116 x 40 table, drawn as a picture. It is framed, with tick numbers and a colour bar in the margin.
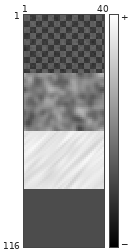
The table splits into 4 rows of 1 panel. Panel 1,1: low, checkered. Panel 2,1: middling, blotchy. Panel 3,1: very high, slanting up to the right, faint in contrast. Panel 4,1: low, flat.
